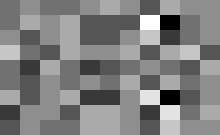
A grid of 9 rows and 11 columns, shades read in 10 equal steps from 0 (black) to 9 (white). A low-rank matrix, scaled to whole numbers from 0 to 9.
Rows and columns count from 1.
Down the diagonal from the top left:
4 6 5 6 2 4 5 2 7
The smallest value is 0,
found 2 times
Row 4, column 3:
3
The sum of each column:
39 36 42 43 37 38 44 43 39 39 45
